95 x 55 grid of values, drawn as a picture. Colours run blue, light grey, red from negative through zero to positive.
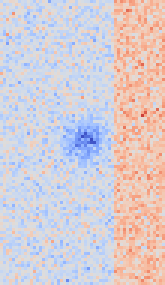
Histogram: bell-shaped. Dips: one, in the centre. Ninth with the lowest average: centre. Seam: vertical, 70% of the way across, the right part higher. Average level on the scale: 50%.
